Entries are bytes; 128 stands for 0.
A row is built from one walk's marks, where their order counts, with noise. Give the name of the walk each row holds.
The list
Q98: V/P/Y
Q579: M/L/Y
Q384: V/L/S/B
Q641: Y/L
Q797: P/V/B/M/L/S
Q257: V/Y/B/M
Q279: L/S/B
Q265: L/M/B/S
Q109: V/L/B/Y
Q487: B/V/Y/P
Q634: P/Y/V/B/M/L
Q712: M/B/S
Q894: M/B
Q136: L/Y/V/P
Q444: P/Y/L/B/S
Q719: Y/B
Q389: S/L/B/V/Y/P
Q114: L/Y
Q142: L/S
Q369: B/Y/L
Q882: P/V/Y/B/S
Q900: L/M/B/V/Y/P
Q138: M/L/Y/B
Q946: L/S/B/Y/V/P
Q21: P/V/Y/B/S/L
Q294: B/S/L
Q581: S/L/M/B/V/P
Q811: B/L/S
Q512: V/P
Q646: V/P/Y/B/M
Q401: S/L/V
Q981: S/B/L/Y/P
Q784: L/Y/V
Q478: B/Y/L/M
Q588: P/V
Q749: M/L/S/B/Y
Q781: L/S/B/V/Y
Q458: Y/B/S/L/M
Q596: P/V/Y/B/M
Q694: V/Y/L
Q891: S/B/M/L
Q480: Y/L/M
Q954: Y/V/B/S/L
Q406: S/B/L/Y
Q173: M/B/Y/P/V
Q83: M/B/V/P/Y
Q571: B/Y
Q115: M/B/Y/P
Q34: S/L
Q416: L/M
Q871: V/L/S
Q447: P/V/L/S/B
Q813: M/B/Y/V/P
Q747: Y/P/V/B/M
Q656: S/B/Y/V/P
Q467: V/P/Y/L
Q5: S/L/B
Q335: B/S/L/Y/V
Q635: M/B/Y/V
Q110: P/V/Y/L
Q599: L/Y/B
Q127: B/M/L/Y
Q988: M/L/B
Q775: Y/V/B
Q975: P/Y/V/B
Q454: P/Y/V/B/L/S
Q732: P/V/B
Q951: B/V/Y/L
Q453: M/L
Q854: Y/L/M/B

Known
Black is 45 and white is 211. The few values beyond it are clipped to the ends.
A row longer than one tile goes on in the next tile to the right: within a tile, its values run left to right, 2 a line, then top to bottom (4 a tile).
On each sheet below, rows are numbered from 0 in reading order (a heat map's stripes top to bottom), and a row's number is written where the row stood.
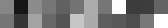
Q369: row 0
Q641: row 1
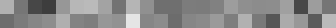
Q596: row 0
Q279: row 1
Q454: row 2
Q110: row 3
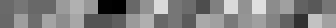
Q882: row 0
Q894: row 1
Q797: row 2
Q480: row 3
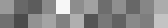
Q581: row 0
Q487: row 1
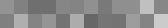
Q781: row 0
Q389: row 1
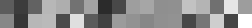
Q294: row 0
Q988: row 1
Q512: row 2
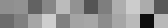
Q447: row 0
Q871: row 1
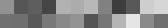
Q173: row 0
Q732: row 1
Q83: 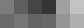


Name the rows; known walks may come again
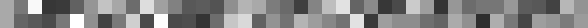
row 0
Q641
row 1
Q512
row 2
Q115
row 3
Q975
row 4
Q775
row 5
Q951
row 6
Q634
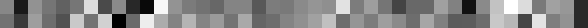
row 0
Q369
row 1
Q719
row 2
Q781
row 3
Q444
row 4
Q599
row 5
Q98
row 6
Q416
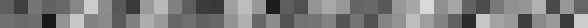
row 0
Q579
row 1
Q747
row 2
Q83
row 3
Q635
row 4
Q813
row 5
Q480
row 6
Q467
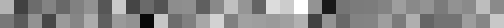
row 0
Q478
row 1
Q694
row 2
Q447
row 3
Q142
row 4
Q454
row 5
Q389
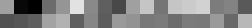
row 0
Q894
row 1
Q265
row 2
Q136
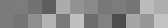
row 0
Q21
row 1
Q656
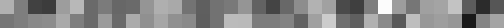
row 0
Q596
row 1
Q882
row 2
Q458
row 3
Q406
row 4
Q811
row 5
Q114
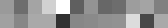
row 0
Q401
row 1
Q384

